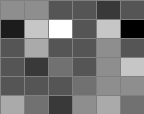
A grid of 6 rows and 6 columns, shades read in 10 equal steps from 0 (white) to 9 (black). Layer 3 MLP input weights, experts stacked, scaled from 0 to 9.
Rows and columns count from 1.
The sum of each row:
33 27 31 30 31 27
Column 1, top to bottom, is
4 8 6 6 6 3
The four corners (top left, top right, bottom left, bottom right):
4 6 3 5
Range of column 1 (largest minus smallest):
5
